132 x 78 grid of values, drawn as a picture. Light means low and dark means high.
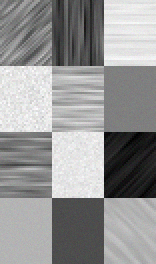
It is made of 4 by 3 panels. Panel 1,1: middling, slanting up to the right. Panel 1,2: high, streaked downward. Panel 1,3: very low, streaked across, faint in contrast. Panel 2,1: very low, fine-grained, faint in contrast. Panel 2,2: low, streaked across. Panel 2,3: middling, flat. Panel 3,1: middling, streaked across. Panel 3,2: very low, fine-grained, faint in contrast. Panel 3,3: very high, slanting up to the right, faint in contrast. Panel 4,1: low, flat. Panel 4,2: high, flat. Panel 4,3: low, slanting down to the right, faint in contrast.
